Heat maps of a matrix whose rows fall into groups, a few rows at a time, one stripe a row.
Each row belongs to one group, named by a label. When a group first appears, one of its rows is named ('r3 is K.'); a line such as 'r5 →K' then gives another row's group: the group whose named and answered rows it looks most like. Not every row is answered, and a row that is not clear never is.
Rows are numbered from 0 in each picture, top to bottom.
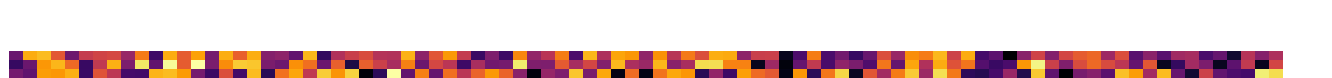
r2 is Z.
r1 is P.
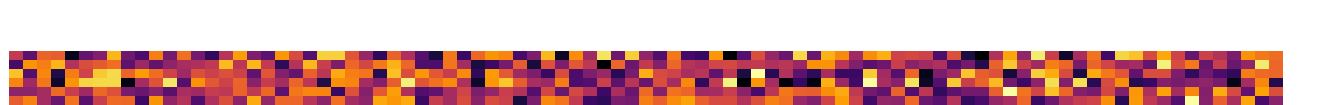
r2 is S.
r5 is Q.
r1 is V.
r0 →Z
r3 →S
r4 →V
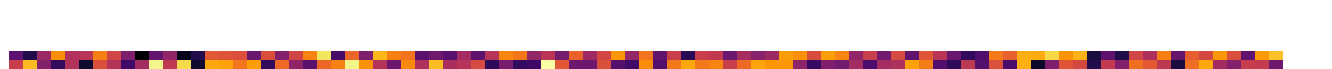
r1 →Q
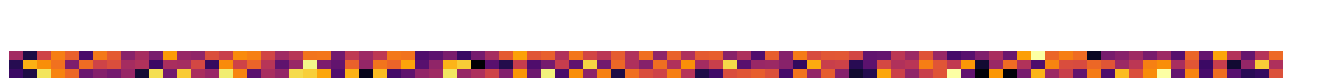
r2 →Z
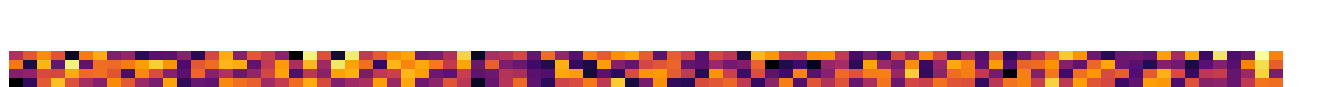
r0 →V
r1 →S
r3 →P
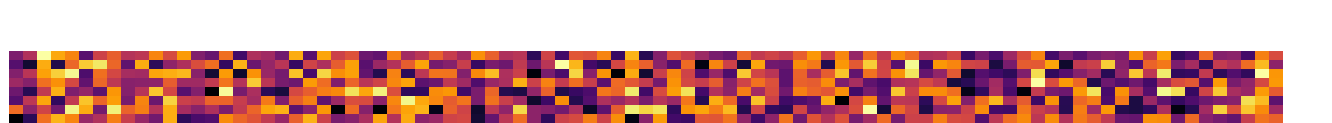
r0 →Z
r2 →Z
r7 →P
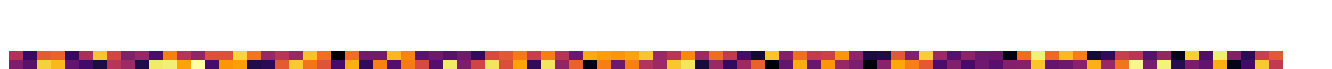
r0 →V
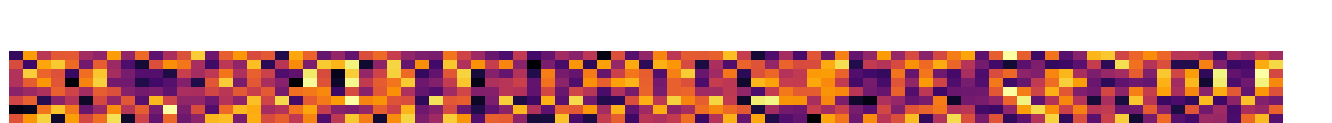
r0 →P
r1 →Z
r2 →V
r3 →V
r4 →V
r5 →Q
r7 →S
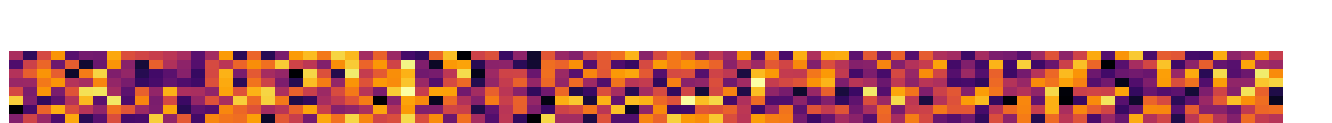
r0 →Z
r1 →Q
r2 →V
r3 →V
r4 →S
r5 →S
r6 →P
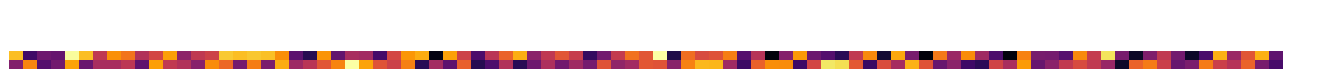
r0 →S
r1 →Q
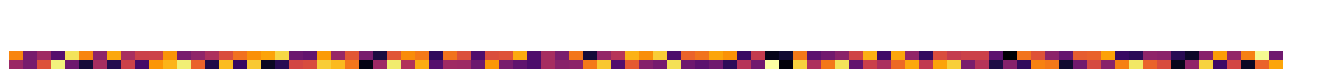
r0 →S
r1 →Z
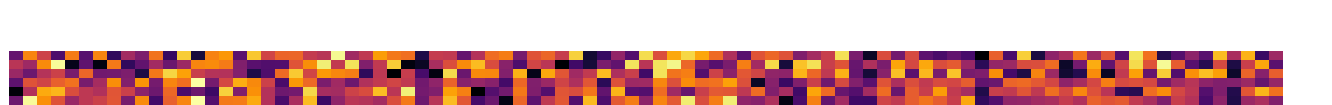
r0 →Q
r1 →Z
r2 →Z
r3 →P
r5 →P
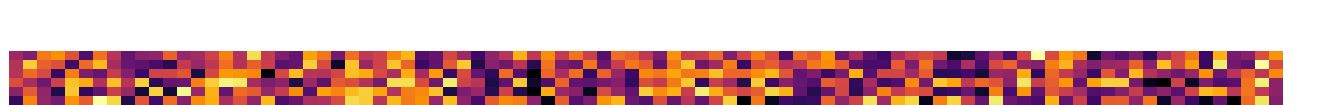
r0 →V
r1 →V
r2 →Q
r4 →Q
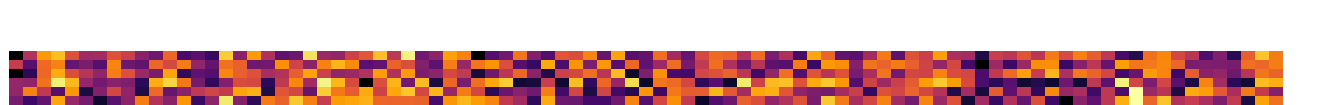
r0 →P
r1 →Z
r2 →P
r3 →Z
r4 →Q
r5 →Z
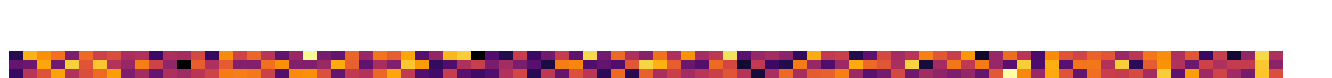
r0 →P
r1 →S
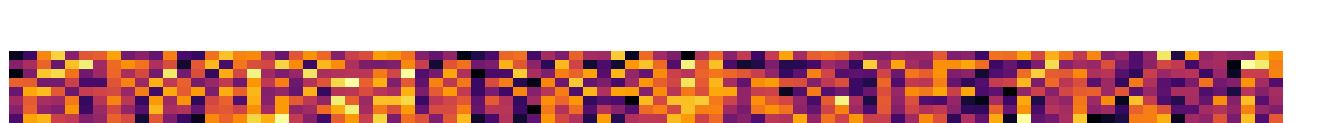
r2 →P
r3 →Q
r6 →Q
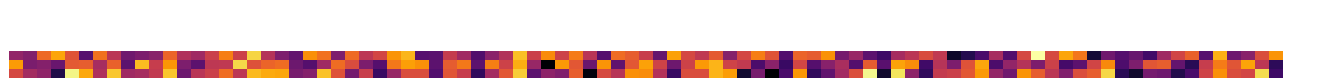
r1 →S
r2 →S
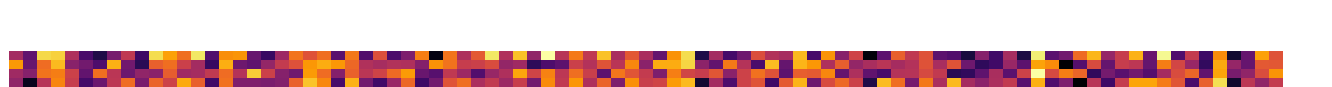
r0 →Z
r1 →Z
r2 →V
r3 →Z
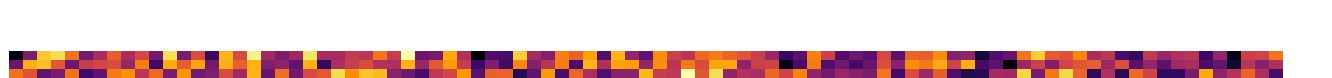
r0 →P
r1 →P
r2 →Q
